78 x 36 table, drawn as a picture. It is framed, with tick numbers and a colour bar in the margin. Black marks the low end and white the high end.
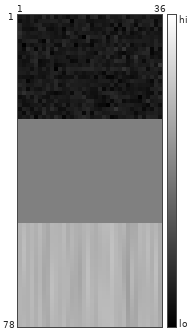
The table splits into 3 rows of 1 panel. Panel 1,1: very low, fine-grained, faint in contrast. Panel 2,1: middling, flat. Panel 3,1: high, streaked downward, faint in contrast.
